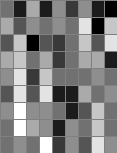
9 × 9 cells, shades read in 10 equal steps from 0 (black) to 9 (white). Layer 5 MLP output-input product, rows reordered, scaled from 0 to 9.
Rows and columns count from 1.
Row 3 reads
3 7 0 3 2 4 7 3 8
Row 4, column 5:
2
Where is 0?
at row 1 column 9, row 2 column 8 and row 3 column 3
